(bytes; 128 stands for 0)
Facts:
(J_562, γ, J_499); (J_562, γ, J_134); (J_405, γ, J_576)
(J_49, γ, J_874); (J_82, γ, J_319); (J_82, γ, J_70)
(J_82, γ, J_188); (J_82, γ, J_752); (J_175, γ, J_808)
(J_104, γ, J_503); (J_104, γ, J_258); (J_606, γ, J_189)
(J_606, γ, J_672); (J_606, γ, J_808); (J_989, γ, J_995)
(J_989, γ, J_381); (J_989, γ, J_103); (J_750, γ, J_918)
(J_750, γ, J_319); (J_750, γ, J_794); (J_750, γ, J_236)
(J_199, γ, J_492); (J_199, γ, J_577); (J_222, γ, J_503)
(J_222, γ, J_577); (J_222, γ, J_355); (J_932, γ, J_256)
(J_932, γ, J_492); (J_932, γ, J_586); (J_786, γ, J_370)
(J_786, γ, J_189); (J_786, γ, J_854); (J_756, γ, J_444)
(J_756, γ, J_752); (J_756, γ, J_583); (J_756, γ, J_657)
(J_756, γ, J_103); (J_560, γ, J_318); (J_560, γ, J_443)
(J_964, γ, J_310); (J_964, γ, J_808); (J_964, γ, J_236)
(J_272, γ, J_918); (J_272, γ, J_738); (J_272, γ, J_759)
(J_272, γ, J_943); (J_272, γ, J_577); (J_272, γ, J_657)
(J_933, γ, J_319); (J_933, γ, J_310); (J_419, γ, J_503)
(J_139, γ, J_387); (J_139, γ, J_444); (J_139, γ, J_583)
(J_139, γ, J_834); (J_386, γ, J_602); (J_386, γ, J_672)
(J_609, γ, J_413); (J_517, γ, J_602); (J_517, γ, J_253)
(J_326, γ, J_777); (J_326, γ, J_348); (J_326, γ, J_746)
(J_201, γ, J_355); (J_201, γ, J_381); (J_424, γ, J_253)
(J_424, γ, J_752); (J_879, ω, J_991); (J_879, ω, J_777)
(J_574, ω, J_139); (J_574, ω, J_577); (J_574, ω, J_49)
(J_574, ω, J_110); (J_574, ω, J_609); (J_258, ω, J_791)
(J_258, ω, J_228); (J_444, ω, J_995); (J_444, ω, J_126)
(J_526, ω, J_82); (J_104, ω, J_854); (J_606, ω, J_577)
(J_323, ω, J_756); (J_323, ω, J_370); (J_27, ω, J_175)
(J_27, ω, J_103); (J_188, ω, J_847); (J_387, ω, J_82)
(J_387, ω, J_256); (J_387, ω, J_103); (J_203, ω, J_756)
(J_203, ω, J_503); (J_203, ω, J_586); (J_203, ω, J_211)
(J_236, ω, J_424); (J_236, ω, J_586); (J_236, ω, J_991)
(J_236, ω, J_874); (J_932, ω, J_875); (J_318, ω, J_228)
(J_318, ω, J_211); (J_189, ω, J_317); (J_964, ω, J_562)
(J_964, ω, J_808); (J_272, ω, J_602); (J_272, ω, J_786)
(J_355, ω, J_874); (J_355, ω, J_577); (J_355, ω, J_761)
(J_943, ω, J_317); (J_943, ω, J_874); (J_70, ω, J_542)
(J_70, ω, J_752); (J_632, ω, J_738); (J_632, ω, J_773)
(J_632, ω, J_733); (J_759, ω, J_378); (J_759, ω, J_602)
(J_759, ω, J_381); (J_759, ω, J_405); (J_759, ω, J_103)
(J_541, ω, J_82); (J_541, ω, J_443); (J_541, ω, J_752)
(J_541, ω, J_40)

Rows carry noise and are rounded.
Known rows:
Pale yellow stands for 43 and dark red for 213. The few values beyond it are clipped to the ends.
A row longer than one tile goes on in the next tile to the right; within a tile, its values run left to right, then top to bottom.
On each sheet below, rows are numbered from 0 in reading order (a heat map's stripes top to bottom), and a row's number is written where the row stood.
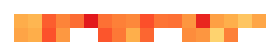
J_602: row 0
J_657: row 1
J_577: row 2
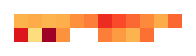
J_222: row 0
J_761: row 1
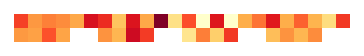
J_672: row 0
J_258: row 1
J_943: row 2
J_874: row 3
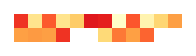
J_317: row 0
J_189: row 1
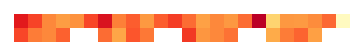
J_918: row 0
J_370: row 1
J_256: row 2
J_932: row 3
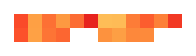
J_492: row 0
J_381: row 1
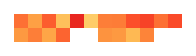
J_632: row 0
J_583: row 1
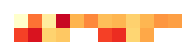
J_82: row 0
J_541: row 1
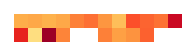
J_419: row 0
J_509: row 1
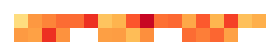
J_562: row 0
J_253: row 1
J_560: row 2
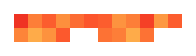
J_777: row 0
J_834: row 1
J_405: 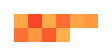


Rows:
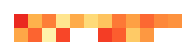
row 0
J_355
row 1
J_103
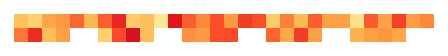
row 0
J_27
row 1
J_808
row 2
J_791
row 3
J_201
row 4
J_139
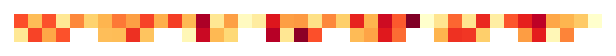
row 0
J_236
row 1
J_386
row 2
J_606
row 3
J_503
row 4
J_318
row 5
J_175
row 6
J_574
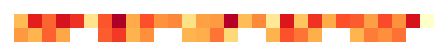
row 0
J_756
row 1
J_319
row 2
J_517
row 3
J_933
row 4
J_323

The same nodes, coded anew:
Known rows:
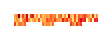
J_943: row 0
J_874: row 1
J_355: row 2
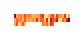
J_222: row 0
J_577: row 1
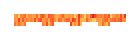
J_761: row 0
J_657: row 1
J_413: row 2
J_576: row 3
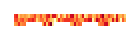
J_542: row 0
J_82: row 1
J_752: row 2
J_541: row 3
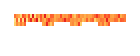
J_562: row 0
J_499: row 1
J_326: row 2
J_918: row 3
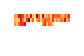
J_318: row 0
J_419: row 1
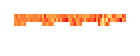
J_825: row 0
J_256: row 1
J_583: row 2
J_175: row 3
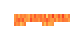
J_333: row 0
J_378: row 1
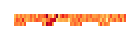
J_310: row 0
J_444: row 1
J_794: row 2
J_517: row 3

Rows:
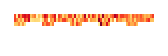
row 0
J_272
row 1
J_317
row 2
J_932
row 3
J_104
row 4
J_405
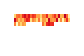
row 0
J_759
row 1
J_258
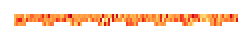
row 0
J_586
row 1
J_560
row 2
J_199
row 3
J_964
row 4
J_672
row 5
J_424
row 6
J_786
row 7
J_253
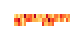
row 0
J_602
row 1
J_879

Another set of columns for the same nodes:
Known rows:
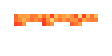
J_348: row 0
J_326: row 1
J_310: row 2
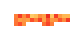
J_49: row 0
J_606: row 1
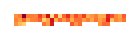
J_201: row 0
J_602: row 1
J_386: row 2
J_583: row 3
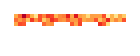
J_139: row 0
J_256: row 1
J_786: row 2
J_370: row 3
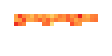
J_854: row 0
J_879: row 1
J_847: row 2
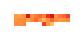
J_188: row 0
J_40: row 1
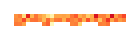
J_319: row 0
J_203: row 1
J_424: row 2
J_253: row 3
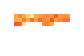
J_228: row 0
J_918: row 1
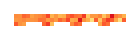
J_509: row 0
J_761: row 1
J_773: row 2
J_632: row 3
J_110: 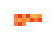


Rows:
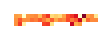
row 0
J_236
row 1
J_874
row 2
J_808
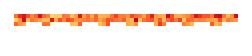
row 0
J_752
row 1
J_503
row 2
J_272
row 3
J_759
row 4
J_381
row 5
J_574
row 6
J_70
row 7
J_82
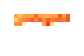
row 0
J_258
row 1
J_943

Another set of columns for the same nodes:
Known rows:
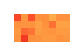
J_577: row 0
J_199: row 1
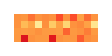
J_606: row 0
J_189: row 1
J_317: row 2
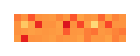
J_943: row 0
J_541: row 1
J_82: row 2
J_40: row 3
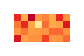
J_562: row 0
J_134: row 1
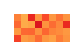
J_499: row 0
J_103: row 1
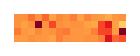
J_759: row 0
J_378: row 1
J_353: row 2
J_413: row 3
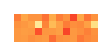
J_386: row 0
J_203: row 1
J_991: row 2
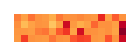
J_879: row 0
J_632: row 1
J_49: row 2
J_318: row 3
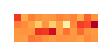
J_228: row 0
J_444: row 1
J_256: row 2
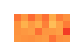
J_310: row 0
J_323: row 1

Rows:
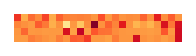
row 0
J_503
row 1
J_370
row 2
J_874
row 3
J_381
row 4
J_574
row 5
J_443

